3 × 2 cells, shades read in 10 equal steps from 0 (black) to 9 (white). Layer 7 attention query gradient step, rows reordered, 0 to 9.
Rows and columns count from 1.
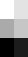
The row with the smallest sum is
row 3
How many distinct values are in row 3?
2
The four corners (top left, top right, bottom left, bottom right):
9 8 0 1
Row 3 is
0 1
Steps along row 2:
up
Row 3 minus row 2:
-6 -6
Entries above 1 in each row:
2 2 0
